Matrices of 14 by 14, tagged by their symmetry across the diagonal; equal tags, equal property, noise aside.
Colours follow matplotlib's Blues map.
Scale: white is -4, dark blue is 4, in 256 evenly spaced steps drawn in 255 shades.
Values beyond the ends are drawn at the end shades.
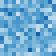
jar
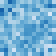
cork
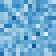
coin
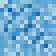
cork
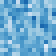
jar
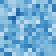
cork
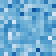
coin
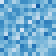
cork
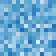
jar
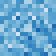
cork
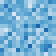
cork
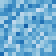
cork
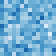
jar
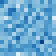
cork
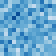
cork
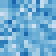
coin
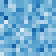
jar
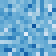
coin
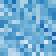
coin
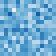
coin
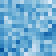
coin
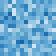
jar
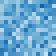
cork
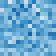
jar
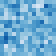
coin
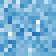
jar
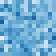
jar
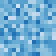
coin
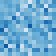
coin
